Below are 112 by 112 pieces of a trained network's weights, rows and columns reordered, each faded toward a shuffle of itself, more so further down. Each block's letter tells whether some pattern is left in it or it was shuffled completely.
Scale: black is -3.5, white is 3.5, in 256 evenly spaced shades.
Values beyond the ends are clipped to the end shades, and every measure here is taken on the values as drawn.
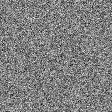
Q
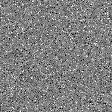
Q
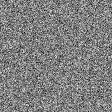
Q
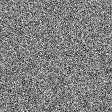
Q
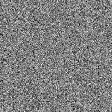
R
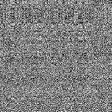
R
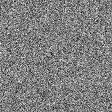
Q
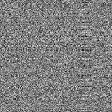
R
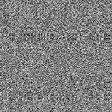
R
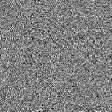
R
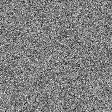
Q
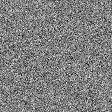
Q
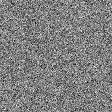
Q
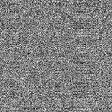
R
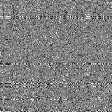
R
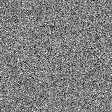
Q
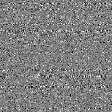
R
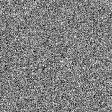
R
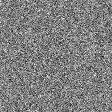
Q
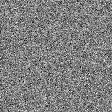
Q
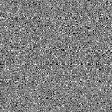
R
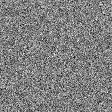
Q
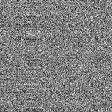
R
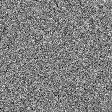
Q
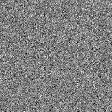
R
